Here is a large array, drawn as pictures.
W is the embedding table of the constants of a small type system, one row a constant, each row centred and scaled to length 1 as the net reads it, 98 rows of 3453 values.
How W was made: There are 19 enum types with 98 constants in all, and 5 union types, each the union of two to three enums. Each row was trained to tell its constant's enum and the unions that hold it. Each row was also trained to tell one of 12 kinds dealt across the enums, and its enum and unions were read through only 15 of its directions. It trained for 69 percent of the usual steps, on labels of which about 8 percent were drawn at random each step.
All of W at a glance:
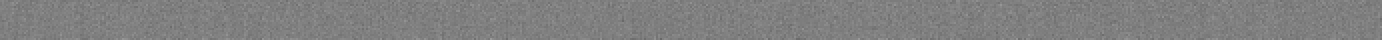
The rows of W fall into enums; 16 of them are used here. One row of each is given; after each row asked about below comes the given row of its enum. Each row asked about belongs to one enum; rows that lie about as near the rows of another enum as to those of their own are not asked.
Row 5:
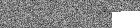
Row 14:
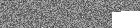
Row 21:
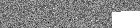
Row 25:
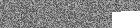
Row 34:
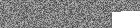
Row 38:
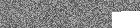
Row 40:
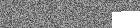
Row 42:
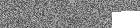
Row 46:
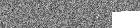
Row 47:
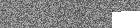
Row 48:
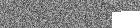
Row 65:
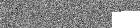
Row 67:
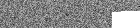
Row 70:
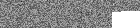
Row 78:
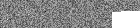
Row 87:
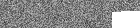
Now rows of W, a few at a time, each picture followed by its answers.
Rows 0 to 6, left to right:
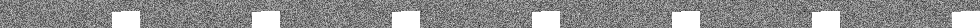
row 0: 14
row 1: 42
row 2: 67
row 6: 78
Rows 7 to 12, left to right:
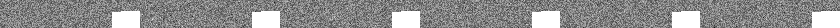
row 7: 5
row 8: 21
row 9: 5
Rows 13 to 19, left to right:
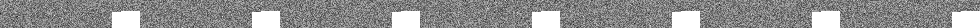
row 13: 48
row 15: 65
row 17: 70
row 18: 87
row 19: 65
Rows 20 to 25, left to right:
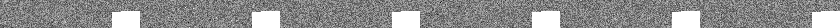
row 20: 5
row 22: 38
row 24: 67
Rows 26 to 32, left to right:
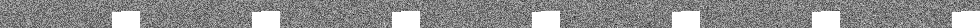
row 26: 48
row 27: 38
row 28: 65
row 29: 67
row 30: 87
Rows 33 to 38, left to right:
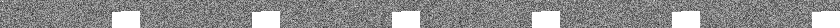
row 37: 40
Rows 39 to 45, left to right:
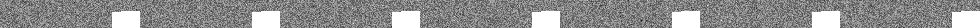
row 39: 48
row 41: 47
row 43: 78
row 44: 5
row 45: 5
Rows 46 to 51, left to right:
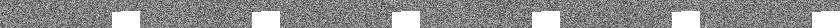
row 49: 47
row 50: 42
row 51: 34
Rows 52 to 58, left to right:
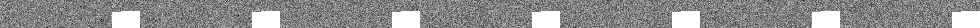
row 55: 38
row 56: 87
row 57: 78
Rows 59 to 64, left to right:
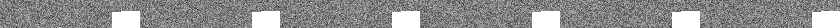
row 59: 48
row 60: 40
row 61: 87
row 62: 87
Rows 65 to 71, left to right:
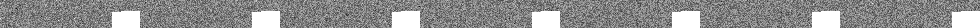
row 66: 42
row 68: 47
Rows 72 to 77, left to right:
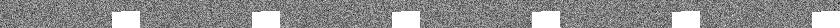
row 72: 14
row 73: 34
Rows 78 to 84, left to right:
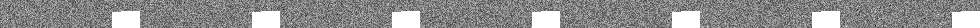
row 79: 25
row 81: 38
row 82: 48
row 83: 47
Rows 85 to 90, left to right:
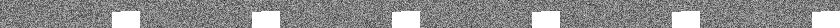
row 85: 21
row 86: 38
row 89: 78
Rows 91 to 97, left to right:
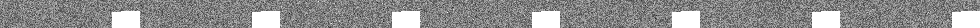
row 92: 34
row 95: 47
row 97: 70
